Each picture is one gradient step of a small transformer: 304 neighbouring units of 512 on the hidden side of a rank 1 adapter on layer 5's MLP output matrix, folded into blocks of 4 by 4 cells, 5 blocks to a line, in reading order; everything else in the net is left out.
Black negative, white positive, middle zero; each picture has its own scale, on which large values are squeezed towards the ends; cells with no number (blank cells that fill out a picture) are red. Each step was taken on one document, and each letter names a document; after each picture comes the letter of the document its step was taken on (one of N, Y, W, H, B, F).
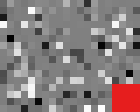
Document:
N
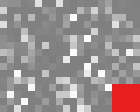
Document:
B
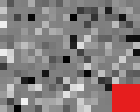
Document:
B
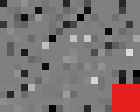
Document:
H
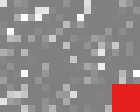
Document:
H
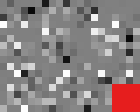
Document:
N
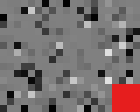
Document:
N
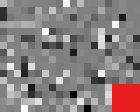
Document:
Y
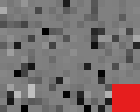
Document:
Y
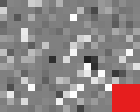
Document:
B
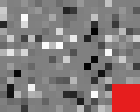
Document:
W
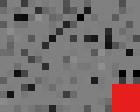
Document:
H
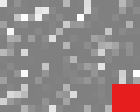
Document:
H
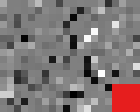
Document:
B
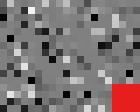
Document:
N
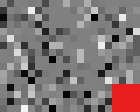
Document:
N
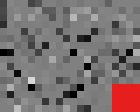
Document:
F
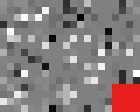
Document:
H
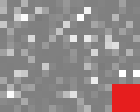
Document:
H
